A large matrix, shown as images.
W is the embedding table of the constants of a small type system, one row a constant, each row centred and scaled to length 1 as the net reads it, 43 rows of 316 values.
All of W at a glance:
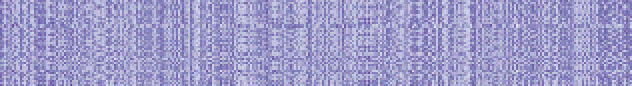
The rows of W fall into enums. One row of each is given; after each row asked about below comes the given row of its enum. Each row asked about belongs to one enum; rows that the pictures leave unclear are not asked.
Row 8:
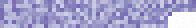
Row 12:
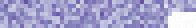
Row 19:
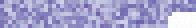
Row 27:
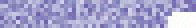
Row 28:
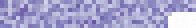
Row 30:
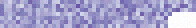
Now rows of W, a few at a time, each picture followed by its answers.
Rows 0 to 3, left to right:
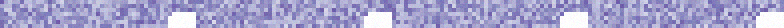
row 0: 19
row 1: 27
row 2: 8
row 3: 30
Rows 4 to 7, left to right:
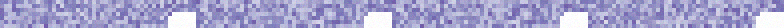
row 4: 8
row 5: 19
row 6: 19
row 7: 27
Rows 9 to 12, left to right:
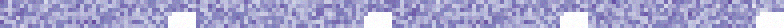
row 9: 28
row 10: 19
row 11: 28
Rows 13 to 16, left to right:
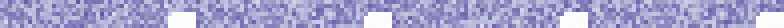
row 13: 12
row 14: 19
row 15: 27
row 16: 19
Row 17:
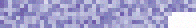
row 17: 28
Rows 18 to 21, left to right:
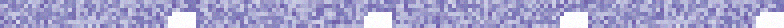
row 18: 27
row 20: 8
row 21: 27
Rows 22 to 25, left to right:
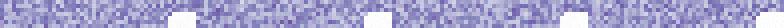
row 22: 8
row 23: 28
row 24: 19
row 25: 30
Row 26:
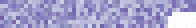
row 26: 27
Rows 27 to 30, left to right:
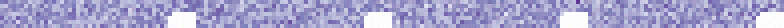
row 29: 12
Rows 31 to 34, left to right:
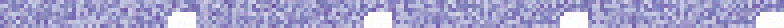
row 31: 27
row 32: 30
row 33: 8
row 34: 8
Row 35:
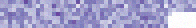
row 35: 12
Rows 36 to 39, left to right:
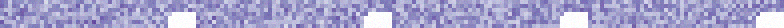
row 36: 28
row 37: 27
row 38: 19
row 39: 8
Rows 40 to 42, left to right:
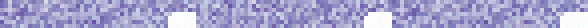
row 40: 28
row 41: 30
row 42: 28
